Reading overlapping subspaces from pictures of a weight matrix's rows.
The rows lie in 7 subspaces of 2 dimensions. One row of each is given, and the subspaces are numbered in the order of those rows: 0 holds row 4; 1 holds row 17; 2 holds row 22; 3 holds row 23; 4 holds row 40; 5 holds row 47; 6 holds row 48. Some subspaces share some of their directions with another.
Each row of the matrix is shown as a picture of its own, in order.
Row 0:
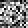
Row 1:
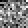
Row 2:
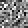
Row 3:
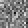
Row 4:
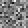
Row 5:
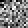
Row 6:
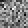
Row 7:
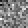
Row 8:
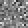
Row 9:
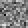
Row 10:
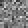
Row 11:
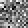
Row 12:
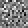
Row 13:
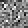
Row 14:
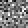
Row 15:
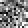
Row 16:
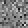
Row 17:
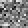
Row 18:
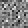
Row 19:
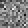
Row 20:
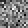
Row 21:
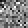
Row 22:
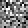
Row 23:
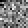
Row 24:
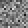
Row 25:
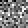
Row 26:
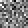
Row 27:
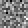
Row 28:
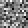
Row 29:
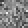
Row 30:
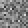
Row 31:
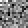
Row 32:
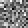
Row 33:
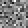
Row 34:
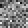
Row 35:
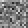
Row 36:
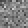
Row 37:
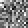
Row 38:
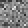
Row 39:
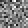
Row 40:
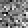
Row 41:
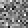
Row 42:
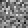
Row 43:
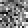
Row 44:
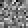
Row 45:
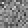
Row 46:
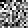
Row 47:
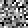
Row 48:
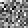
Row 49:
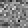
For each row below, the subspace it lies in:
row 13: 6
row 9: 1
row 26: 0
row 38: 1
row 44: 5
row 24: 4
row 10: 5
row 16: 5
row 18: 6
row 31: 3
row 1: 3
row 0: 0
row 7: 3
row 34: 6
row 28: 2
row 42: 2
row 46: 6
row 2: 6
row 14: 3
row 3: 1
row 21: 2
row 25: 3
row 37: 1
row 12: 3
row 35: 0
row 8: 5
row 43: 4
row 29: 4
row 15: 4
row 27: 2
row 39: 0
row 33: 0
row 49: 1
